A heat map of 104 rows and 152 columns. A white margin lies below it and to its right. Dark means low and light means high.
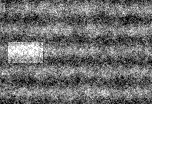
Ninth with the highest average: middle left. Odd patch: higher, in the middle left. Stripes: horizontal, repeating 5 times. Grain: blotchy. Slope: none.
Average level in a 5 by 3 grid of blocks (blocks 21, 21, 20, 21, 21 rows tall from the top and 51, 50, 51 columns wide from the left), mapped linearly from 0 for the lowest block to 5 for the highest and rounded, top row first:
0 1 0 | 0 1 0 | 5 1 0 | 0 0 0 | 0 1 0
